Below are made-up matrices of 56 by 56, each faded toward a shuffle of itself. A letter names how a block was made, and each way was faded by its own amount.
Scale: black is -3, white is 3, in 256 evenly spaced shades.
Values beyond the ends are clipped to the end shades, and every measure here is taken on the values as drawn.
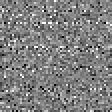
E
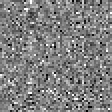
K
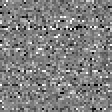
E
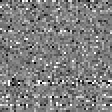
E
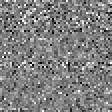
E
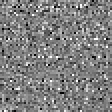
E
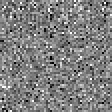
K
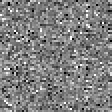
K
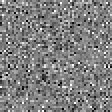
K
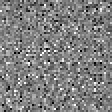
K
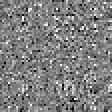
K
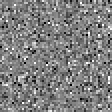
K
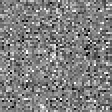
K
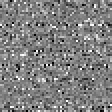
E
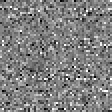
E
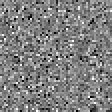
K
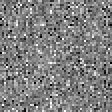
K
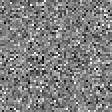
K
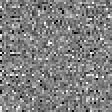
K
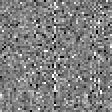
K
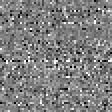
E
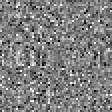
K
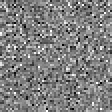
K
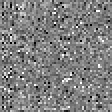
K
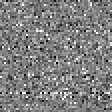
E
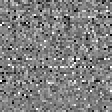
E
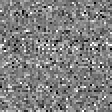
E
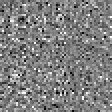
K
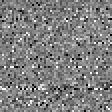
E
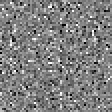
K
